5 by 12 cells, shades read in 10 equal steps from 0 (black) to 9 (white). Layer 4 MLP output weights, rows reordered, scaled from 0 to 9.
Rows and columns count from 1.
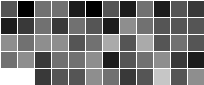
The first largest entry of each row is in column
3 8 7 2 1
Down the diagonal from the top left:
3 2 5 4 3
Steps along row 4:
up down up same up down up up up down down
